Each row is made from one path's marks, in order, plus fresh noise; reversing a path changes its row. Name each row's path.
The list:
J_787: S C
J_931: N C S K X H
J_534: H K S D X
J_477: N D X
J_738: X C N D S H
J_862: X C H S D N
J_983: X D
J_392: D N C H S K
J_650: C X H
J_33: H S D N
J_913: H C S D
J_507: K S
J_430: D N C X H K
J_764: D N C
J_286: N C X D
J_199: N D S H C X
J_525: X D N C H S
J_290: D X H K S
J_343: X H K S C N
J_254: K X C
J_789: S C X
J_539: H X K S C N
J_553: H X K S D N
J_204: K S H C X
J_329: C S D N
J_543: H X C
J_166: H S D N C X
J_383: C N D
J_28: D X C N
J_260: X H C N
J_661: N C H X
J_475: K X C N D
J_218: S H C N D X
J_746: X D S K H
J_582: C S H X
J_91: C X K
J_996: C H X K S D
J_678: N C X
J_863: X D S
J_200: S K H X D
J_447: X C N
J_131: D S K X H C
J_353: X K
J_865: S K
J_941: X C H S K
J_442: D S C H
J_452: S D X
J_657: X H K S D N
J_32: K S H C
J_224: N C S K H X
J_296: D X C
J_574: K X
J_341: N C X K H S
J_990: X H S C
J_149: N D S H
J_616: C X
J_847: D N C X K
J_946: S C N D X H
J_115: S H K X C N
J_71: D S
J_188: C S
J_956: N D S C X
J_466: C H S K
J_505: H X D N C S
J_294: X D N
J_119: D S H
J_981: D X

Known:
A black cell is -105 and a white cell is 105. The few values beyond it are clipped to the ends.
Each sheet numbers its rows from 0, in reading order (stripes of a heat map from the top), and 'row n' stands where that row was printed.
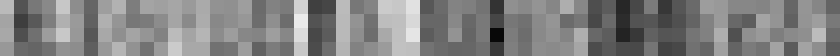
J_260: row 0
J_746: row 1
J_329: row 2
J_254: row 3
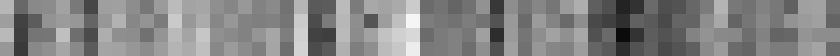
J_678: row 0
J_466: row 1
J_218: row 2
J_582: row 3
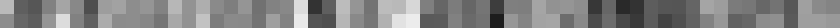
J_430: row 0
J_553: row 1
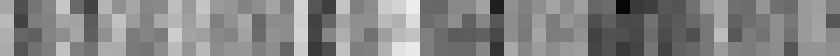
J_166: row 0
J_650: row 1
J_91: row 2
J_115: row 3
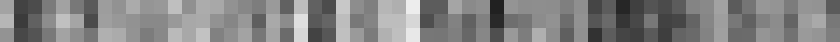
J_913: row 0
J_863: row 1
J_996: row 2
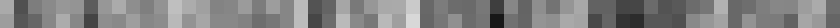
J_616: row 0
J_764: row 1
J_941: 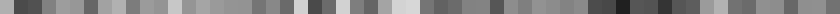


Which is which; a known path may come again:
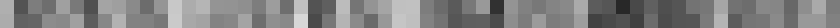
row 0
J_789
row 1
J_91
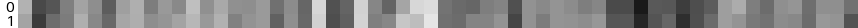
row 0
J_941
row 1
J_990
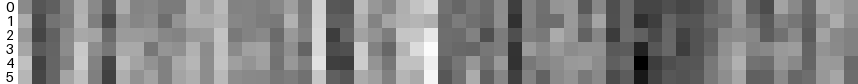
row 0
J_534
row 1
J_452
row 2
J_290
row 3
J_343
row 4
J_738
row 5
J_149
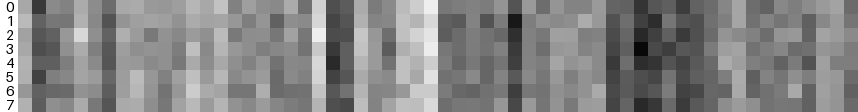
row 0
J_582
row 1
J_28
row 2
J_657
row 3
J_392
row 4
J_430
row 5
J_650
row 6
J_254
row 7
J_661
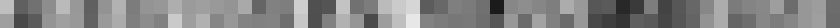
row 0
J_447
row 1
J_466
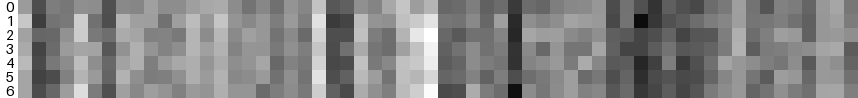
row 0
J_981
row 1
J_946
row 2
J_539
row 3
J_188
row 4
J_260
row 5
J_746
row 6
J_33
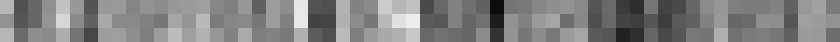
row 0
J_294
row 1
J_553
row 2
J_678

